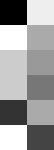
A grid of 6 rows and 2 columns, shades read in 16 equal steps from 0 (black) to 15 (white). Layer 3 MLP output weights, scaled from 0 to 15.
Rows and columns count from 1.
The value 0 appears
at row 1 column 1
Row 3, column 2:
9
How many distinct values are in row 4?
2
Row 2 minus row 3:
3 1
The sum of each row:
14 25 21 19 13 19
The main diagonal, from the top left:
0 10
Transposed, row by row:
0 15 12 12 3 15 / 14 10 9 7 10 4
